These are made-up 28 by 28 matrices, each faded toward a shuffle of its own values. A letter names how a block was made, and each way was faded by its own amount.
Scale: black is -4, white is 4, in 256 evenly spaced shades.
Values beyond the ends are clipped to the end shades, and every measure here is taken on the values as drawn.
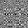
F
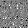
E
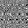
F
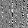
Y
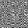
F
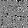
E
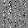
Y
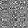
F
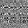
F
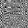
F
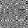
F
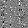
Y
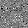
E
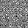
E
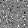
Y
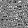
E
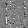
Y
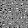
E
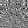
F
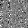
Y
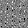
Y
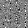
Y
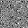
E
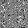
Y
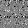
E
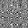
F
